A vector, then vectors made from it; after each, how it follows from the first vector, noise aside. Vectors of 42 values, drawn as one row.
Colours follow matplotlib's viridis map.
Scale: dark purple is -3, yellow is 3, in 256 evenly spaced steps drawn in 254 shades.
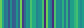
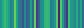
wrapped around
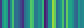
sign-scrambled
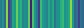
wrapped around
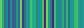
copied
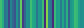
copied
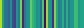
copied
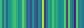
wrapped around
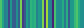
copied
